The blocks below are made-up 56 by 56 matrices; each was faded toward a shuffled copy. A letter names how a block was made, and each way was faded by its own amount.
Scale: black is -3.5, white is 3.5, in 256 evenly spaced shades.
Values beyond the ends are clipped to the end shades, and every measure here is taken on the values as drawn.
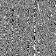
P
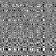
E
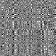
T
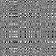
E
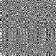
T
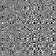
T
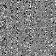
P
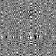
T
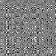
T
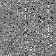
P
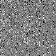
P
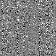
P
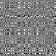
E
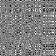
T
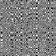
T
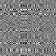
E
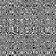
T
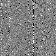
P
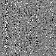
P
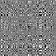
T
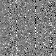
P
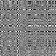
E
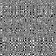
T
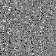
P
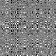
T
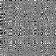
T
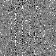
P
